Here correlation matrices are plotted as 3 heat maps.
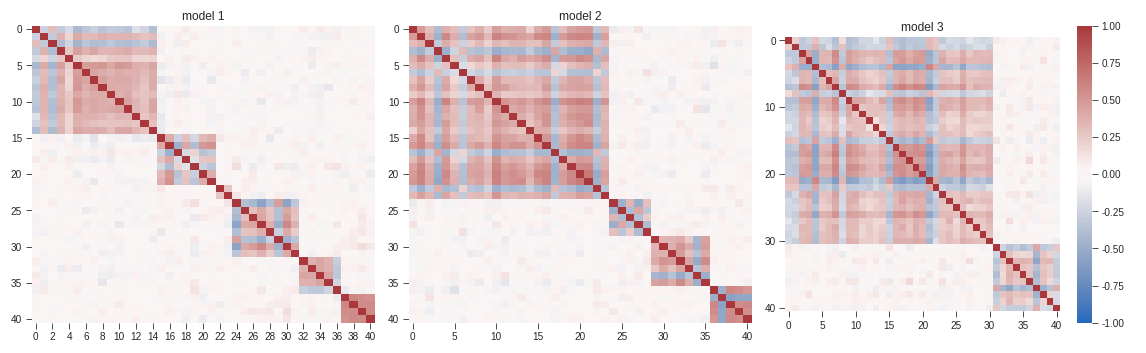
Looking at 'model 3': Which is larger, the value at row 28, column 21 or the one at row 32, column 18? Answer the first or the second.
the second
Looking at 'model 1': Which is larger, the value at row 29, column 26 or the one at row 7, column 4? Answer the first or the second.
the second
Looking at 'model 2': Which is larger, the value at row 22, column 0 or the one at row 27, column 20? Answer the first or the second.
the second
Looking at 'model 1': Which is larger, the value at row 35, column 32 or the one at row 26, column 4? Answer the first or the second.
the first
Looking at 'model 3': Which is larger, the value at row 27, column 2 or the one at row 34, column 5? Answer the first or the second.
the first
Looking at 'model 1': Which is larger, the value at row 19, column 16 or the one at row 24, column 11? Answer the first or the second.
the second
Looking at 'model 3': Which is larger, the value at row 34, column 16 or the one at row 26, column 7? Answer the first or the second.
the second
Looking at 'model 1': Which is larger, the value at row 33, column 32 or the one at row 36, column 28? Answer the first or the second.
the first
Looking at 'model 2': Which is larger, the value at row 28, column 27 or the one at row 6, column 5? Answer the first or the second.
the second
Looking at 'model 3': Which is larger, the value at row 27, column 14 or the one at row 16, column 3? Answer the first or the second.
the second
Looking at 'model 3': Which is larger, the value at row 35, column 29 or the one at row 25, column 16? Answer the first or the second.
the second
